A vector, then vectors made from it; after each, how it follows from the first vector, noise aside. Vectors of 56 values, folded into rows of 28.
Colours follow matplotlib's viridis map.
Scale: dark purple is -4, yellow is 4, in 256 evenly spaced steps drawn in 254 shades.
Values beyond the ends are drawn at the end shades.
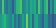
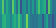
sign-scrambled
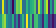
scaled up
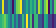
scaled up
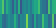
sign-scrambled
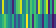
scaled up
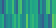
sign-scrambled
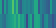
sign-scrambled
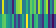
scaled up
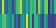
scaled up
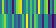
scaled up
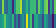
scaled up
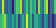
scaled up
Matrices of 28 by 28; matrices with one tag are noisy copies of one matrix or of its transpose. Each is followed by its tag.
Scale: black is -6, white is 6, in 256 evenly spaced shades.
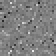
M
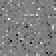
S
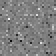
S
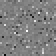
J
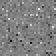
S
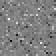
S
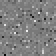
J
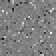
M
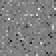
S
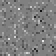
S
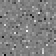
J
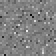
J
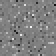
J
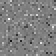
S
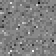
M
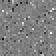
M
